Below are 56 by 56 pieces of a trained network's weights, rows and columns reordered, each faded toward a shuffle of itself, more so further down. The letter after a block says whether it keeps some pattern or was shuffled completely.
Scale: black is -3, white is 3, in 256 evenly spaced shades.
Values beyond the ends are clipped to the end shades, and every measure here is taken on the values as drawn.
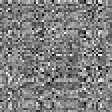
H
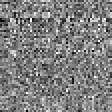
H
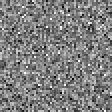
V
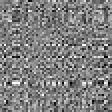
H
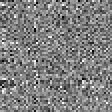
H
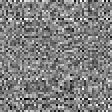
H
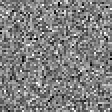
V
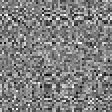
H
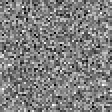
V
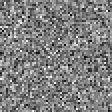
V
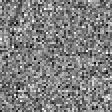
V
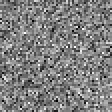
V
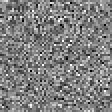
H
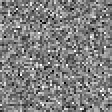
V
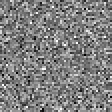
V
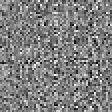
H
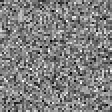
V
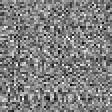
H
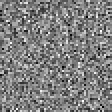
H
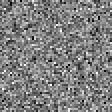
V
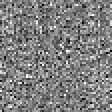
H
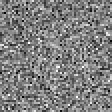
V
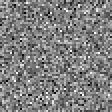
V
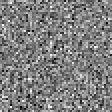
H
